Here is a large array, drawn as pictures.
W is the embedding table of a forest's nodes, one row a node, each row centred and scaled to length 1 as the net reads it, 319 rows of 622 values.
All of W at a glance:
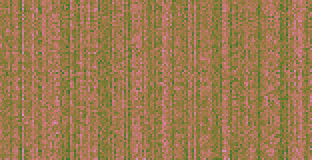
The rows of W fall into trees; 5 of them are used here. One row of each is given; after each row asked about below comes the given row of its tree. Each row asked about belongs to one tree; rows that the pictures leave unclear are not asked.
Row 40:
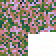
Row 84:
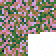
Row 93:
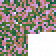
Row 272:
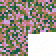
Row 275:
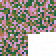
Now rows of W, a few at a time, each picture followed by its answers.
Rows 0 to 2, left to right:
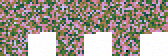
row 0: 93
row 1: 275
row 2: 275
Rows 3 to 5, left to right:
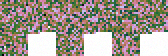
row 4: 93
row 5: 275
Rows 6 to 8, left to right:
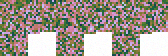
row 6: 93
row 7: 40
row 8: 275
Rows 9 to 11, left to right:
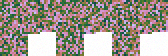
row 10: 93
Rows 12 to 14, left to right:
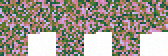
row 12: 93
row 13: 272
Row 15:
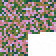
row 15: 272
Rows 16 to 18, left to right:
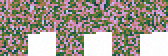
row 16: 275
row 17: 275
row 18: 275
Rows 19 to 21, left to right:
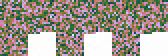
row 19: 275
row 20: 93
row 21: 272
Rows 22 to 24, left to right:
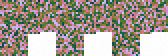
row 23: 275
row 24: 40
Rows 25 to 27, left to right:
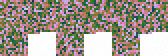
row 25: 84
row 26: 275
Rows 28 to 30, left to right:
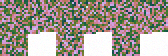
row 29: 275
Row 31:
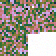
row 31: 93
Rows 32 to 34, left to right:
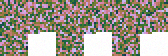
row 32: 93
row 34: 93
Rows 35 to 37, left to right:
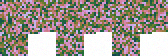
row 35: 40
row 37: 275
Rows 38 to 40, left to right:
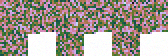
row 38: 275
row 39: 40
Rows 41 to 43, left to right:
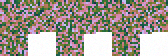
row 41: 93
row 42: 93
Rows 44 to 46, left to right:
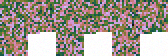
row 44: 93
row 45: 275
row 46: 272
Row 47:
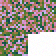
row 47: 275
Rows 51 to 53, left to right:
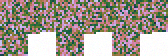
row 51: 275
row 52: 84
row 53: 272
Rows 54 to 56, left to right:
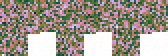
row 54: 93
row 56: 275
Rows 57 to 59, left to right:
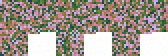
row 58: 93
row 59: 93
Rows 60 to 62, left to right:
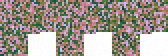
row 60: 275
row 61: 93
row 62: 40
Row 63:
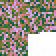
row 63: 40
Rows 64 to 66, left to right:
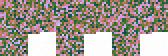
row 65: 275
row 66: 93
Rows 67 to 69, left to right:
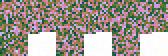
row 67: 40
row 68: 275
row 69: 93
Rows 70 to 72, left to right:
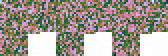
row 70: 275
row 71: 40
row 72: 84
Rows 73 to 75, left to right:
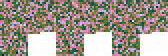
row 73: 275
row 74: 272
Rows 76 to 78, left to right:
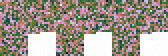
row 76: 275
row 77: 272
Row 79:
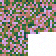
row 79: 93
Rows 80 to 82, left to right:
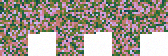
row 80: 272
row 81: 275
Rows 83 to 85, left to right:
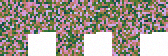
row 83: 93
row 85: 272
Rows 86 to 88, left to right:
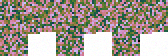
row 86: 275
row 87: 93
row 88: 275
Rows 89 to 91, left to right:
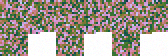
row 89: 275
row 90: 93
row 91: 84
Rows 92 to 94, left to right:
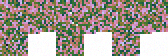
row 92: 275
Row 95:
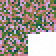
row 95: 275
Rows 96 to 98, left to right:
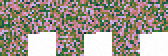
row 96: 40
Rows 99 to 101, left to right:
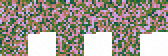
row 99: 93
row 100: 93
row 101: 93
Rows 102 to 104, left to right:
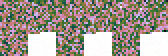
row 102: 275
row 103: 93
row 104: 40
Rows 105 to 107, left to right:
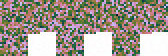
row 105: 275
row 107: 275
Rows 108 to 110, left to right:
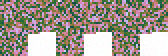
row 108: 40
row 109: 93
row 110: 93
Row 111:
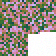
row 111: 40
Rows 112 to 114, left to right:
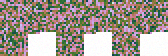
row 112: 84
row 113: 93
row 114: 40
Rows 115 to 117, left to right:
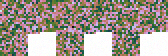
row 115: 93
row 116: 40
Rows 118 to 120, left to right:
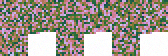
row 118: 84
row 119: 275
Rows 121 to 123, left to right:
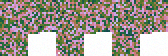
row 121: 40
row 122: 272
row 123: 275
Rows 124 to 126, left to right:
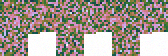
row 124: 272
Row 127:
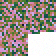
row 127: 272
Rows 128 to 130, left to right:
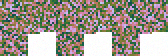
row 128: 275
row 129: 40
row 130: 93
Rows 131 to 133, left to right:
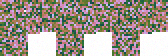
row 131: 93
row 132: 275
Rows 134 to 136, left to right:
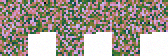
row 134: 84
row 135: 275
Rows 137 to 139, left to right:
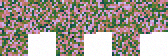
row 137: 275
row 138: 93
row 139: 40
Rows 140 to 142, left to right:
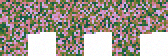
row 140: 93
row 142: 93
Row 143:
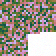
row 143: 93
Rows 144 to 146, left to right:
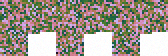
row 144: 272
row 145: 272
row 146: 272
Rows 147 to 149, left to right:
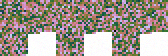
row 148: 84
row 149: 93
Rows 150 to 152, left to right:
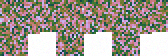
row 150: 93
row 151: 272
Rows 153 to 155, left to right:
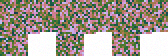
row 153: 93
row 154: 40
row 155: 93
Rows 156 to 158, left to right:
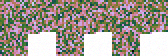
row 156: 40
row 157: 272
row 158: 40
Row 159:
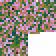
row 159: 84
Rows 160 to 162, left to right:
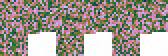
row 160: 84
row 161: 275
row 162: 272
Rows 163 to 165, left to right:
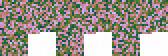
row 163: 275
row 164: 93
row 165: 93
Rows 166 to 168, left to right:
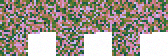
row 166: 93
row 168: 93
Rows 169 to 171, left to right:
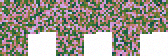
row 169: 93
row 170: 275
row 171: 84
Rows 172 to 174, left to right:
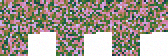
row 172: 275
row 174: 40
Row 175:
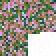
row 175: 40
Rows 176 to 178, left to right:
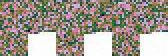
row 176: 40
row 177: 84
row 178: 40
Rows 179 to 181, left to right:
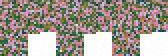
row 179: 275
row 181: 272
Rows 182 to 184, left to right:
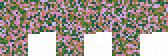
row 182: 272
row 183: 275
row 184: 93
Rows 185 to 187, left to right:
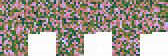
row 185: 84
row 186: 275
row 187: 272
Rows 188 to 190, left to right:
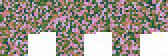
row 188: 275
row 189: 93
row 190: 275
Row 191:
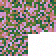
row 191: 275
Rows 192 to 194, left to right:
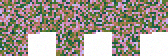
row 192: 93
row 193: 84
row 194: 275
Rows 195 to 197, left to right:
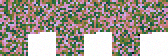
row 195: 93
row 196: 275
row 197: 84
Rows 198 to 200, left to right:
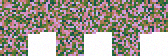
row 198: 275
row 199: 275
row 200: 93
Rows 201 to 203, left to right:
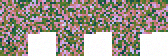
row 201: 93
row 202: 84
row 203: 93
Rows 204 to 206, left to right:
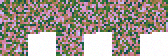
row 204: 93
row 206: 275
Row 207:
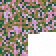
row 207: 40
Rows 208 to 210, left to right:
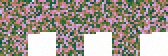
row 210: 93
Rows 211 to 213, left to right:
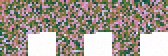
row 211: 93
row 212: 93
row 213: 272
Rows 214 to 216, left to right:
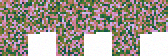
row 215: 272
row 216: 275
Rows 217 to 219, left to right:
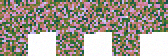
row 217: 93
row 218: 40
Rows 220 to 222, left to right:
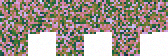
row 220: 84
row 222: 275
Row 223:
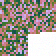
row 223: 93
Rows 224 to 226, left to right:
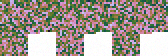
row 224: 93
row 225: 272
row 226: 275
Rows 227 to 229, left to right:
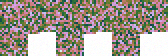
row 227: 40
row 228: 93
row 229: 275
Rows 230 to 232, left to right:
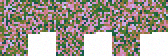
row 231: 40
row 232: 84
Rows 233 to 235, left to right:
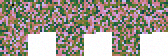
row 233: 93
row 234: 93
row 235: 93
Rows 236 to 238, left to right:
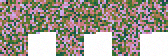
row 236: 84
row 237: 275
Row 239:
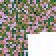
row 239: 93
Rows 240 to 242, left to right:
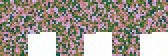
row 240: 93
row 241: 93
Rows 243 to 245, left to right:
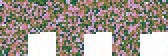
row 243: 275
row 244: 93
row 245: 84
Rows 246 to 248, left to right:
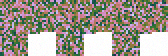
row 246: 84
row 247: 93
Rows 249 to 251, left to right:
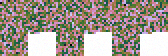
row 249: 84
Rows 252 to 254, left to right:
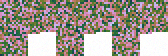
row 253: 272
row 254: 93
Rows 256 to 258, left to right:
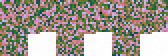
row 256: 93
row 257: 272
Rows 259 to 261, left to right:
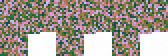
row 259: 275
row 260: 275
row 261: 93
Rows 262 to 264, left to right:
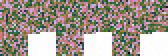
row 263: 93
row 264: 84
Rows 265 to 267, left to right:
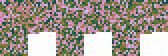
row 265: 93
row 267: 93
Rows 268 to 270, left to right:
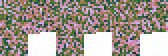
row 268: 275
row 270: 272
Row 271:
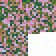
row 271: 272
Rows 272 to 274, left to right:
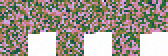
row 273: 40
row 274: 275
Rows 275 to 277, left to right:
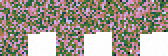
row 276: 275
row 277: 84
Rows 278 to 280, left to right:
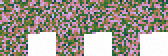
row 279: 84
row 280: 93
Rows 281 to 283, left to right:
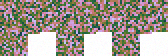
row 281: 40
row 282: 275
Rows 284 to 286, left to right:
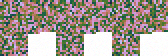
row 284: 275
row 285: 93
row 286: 275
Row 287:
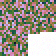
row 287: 84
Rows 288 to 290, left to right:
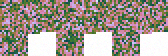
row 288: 272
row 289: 84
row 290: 275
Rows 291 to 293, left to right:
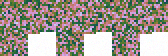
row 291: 272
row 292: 84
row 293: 93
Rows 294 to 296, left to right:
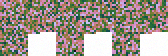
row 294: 275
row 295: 272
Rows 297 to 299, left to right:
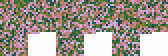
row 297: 93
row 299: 275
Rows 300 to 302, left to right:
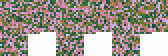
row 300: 275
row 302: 275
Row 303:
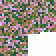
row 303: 275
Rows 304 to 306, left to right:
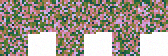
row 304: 275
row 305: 275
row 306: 272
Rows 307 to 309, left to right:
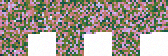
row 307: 40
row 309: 40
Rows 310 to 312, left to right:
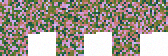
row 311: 275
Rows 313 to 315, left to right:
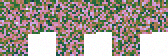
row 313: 272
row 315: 93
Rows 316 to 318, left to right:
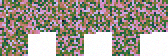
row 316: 275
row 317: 275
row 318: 275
